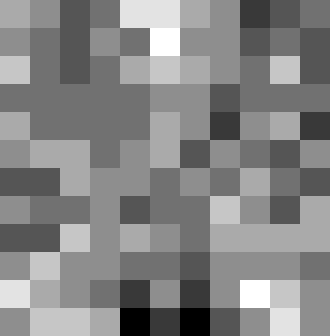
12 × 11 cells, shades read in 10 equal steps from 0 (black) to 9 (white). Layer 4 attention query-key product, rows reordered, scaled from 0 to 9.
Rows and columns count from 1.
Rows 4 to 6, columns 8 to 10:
3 4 4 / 2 5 6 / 5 4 3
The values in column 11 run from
2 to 6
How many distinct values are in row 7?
4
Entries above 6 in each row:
2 1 3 0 0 0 0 1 1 1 3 3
